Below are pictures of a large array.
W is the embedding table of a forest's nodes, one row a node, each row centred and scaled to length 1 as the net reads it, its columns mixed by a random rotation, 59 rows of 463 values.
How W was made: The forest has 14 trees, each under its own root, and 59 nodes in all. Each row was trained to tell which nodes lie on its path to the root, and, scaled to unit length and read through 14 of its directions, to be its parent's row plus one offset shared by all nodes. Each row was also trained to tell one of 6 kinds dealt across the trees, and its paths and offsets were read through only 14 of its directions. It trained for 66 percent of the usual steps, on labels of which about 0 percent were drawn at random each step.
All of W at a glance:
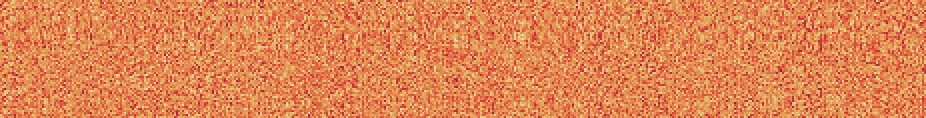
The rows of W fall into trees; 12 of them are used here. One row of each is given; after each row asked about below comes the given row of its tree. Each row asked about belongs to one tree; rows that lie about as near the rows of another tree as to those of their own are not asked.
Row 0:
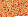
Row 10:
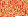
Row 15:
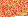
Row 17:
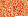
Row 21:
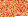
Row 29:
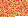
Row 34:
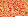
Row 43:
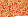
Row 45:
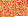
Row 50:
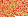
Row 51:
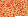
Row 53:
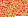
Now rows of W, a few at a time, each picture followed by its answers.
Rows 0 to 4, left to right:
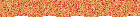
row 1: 45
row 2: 51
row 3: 29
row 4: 21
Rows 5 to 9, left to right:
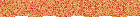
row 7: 43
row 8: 29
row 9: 29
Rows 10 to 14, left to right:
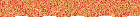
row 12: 17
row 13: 17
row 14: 15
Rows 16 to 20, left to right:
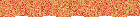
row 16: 10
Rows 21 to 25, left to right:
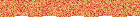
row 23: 17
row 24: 17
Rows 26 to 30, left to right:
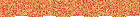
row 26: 15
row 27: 43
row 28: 45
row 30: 53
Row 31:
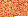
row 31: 21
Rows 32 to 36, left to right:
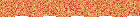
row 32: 45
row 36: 43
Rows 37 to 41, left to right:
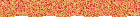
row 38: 21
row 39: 43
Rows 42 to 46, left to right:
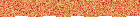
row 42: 34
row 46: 45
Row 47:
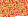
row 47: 15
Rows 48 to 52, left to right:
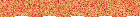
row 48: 21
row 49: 51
